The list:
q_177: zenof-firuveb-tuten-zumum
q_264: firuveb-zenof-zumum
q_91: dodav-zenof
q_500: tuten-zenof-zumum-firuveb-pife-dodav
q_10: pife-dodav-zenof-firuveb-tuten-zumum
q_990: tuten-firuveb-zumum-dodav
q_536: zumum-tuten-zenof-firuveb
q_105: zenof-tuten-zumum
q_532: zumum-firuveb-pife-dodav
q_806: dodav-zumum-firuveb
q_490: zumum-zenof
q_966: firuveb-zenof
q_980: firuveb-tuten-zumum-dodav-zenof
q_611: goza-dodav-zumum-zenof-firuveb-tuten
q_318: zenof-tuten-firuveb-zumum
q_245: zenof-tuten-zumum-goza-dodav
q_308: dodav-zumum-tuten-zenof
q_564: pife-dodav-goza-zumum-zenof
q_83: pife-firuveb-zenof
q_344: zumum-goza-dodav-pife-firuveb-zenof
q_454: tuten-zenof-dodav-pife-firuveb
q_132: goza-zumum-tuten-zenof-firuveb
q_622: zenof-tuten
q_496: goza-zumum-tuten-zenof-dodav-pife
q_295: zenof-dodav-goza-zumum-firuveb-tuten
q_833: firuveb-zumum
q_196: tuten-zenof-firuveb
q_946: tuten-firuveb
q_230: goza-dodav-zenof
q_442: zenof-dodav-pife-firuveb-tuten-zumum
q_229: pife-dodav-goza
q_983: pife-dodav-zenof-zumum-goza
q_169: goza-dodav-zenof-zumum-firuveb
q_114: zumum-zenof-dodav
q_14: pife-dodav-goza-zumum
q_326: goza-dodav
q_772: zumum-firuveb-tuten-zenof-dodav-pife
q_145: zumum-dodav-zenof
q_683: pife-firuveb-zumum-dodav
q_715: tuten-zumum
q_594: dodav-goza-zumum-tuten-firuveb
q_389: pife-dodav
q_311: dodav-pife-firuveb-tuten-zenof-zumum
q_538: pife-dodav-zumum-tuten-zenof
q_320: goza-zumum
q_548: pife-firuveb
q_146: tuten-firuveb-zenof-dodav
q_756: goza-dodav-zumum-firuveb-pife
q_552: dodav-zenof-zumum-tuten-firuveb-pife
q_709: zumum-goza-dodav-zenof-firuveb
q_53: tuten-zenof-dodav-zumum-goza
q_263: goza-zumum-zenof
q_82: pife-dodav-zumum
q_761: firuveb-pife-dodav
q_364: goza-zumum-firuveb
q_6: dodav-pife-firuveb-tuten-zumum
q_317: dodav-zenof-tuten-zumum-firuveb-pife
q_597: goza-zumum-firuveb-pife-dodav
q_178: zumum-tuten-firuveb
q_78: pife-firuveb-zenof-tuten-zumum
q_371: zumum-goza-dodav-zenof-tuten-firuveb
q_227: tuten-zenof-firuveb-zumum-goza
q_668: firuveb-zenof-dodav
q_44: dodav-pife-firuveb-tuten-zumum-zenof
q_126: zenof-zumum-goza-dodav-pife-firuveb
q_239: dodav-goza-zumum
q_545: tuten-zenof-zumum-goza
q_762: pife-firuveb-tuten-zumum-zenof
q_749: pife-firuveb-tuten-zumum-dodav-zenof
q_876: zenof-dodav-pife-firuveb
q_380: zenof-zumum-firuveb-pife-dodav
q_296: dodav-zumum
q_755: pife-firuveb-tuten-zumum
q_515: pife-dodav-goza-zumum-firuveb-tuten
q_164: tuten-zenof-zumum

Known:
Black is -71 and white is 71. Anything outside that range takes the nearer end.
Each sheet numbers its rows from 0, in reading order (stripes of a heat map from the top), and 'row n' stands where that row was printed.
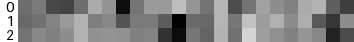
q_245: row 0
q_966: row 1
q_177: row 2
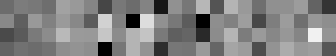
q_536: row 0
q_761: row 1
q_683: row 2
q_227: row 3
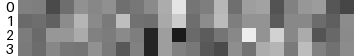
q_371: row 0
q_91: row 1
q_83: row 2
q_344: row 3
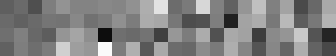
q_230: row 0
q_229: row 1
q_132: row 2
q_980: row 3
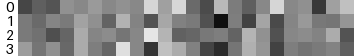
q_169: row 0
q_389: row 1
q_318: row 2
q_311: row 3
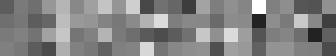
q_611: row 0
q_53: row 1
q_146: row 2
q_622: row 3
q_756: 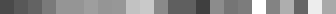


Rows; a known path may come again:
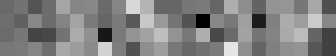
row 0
q_318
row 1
q_597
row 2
q_245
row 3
q_755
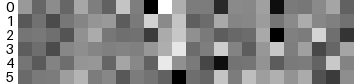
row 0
q_454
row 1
q_295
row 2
q_496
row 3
q_230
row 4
q_500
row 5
q_966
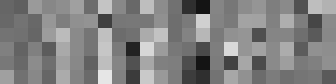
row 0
q_380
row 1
q_709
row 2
q_91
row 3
q_548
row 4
q_389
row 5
q_311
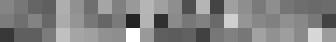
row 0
q_164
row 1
q_78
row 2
q_806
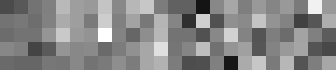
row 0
q_683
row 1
q_490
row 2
q_749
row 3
q_371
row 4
q_229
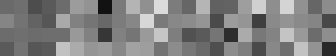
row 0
q_239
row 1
q_622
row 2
q_14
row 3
q_308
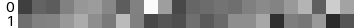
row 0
q_833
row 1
q_10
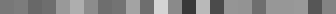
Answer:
q_263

